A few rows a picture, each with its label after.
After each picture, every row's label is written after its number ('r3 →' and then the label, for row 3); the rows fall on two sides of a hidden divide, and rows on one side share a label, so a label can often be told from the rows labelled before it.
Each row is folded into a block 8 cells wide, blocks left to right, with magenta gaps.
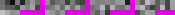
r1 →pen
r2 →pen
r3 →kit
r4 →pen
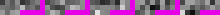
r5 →pen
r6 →pen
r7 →pen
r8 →pen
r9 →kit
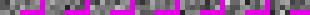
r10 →pen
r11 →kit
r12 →pen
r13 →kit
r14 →pen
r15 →pen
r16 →pen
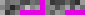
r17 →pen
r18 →pen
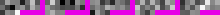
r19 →pen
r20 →pen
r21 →pen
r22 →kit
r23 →pen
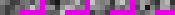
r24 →pen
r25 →pen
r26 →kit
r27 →pen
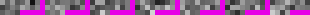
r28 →pen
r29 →kit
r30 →pen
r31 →pen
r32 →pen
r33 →kit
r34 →kit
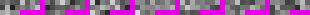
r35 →pen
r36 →pen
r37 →kit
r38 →kit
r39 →kit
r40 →pen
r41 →pen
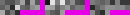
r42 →kit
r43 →kit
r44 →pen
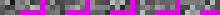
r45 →pen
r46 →pen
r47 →kit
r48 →pen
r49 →pen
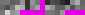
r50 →pen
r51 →pen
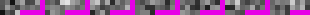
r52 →pen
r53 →kit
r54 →pen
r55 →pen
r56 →pen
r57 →pen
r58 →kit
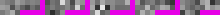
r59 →kit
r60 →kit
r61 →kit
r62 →pen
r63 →pen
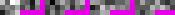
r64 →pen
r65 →pen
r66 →pen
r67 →pen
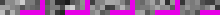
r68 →kit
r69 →pen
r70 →kit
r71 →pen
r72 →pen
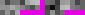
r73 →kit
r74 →pen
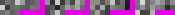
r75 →kit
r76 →pen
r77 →kit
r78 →kit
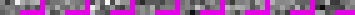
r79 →kit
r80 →kit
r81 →kit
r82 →pen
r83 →kit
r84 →kit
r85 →kit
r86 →pen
